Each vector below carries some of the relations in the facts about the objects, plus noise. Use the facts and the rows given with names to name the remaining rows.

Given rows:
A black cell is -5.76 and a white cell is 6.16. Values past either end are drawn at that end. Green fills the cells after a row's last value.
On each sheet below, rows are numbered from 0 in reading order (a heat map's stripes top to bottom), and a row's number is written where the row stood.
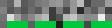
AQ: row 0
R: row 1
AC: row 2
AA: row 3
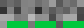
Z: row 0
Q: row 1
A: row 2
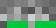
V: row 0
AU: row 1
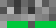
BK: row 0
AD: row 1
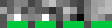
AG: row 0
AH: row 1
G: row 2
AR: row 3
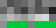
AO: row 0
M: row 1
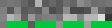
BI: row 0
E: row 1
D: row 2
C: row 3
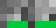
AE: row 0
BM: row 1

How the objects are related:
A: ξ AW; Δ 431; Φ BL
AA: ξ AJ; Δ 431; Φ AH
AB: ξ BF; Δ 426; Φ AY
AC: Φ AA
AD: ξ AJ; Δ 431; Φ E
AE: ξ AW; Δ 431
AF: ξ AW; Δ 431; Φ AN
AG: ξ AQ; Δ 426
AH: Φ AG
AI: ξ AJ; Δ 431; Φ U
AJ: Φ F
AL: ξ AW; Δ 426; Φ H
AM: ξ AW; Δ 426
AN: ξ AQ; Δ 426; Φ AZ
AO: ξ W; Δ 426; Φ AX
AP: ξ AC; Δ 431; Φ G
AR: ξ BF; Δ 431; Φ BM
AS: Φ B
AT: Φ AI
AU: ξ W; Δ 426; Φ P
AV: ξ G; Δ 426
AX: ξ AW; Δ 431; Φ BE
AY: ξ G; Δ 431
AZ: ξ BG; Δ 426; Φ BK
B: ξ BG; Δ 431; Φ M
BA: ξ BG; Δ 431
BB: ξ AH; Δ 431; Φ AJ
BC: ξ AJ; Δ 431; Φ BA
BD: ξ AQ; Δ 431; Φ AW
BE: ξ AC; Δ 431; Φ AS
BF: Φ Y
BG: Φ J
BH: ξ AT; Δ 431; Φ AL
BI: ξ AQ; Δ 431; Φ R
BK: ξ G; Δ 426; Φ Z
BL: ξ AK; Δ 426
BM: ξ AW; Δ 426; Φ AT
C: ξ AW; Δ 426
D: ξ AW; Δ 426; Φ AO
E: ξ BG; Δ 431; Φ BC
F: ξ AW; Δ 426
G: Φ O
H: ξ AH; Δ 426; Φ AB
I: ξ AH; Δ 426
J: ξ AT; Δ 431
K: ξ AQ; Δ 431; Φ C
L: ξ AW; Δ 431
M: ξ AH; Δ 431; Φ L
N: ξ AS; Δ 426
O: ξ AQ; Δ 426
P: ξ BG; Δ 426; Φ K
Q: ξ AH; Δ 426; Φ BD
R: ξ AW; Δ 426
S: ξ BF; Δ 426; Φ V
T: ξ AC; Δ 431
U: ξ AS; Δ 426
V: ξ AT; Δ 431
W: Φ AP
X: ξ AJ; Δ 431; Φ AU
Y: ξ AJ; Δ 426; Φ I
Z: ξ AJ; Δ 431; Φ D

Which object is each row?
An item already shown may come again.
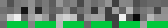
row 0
L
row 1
BD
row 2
K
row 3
F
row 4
O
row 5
AN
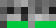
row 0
AW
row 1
B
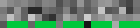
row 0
T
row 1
AJ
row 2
AF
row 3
BH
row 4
BK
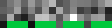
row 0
W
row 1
AC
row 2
AG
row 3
AW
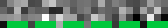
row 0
AL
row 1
AH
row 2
X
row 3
AQ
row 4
G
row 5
AP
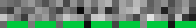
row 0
Y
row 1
AV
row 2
AS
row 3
AC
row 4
AI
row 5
BE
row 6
W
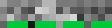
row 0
T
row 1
AT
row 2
C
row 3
BG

